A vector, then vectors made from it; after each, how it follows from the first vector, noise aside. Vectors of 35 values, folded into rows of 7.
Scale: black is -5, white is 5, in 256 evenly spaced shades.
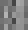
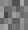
sign-scrambled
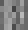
reversed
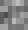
sign-scrambled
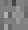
partly zeroed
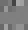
partly zeroed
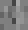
partly zeroed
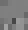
partly zeroed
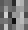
scaled up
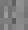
shrunk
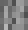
copied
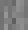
shrunk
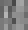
copied
